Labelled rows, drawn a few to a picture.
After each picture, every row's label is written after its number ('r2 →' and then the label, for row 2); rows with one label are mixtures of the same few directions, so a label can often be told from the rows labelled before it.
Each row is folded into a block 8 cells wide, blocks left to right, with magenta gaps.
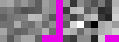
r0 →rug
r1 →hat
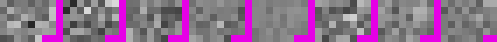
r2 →hat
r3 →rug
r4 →hat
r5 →hat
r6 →hat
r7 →rug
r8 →hat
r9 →rug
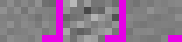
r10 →rug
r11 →rug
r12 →rug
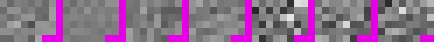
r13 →hat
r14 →rug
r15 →hat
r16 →rug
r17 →rug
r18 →hat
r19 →rug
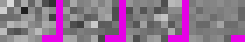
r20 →rug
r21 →hat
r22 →rug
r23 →hat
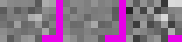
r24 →rug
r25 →hat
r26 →rug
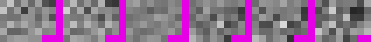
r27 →rug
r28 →rug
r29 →rug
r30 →hat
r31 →hat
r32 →hat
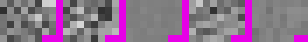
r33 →rug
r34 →hat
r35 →hat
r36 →rug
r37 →hat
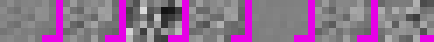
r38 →hat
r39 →hat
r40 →hat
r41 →hat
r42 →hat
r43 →hat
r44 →rug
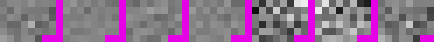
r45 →hat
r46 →rug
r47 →rug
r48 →rug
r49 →rug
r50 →rug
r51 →hat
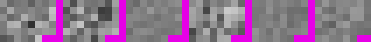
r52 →hat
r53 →hat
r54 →rug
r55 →hat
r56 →hat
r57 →hat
